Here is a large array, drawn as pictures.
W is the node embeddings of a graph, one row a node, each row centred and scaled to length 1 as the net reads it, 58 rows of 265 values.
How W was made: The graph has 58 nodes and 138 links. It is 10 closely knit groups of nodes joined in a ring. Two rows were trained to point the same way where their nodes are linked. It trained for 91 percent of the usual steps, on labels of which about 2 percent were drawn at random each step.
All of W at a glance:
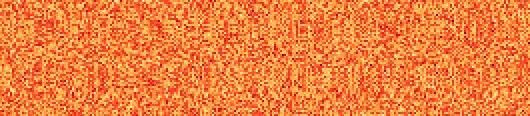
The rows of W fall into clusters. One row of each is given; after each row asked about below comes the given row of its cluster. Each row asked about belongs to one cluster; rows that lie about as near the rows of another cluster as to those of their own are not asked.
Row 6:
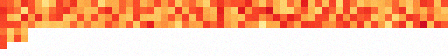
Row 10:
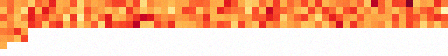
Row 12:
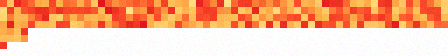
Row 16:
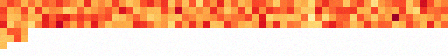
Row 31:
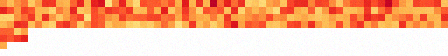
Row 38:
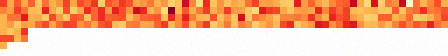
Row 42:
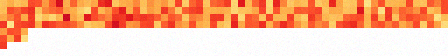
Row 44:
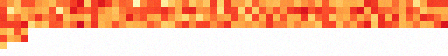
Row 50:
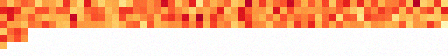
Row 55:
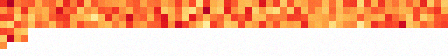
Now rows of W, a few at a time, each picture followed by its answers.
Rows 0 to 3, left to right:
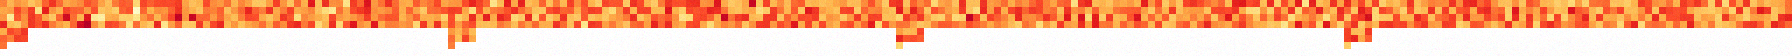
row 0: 50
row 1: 6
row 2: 38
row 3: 38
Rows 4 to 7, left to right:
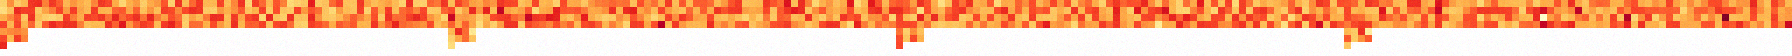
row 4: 42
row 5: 16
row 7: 44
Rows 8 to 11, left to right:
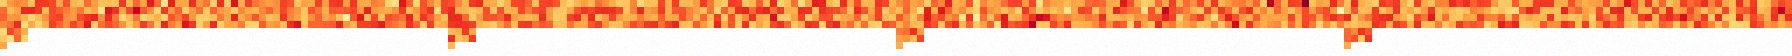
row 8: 16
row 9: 44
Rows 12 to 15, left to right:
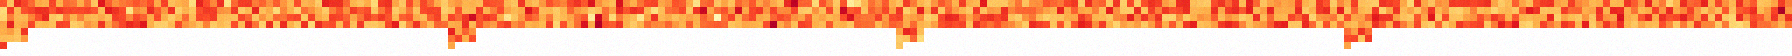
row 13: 10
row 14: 16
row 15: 10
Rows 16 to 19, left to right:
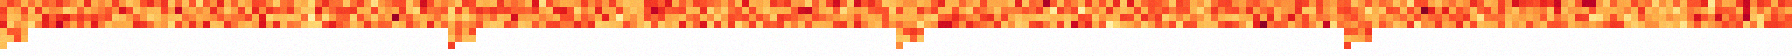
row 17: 12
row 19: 55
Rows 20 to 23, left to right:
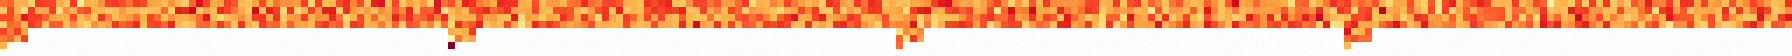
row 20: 10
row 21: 12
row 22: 42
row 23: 38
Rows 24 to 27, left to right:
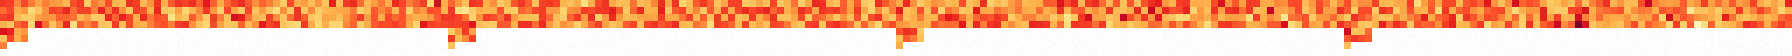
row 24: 55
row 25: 44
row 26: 16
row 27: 38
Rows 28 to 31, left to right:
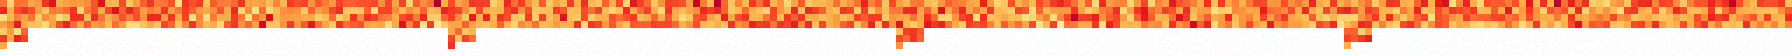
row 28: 31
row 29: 6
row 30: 50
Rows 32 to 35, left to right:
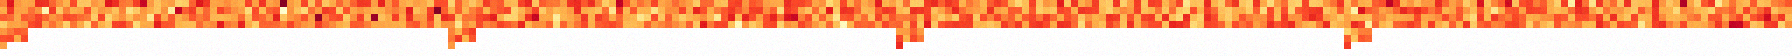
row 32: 10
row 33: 10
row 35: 42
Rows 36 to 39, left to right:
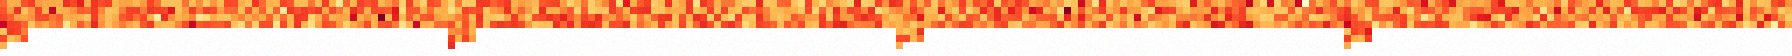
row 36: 44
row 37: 42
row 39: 44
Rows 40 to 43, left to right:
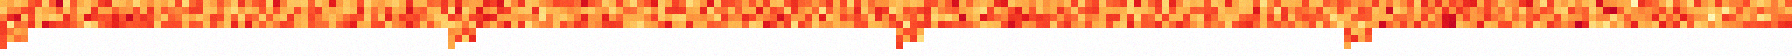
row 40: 42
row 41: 10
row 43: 38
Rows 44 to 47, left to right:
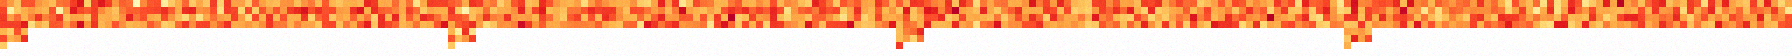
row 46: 12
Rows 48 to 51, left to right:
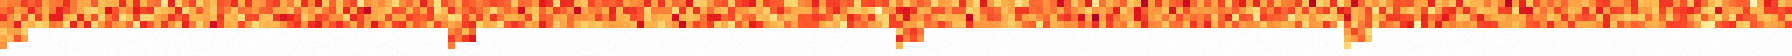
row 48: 6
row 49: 31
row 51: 16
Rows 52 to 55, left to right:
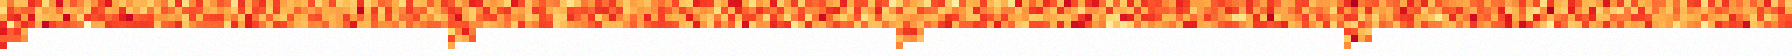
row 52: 42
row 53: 44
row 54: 16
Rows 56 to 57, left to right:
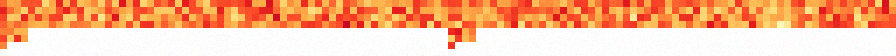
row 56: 6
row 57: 55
